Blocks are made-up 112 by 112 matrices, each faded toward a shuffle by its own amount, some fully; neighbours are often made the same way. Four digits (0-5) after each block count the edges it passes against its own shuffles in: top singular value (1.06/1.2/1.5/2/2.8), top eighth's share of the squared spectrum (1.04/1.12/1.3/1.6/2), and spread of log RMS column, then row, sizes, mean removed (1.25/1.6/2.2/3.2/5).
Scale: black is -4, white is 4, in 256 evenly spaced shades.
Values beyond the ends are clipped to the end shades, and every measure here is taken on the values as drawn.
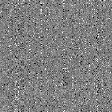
4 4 3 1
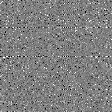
4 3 1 2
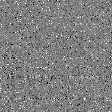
4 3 1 1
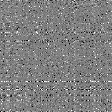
4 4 1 3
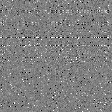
4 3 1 2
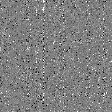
2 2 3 1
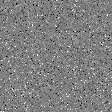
0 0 0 0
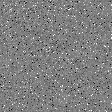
0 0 0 0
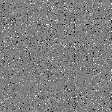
2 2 2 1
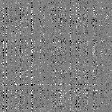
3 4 4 3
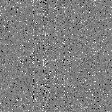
2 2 2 1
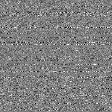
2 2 0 4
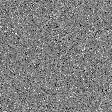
0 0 0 0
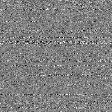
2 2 0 4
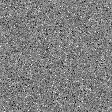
0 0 0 0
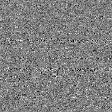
1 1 0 3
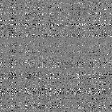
2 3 3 4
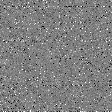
2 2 0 2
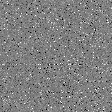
1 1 1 1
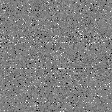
2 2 1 2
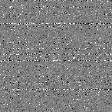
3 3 2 3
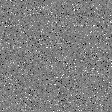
1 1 0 1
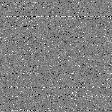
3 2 1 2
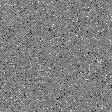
0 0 0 0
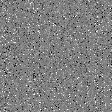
1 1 2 0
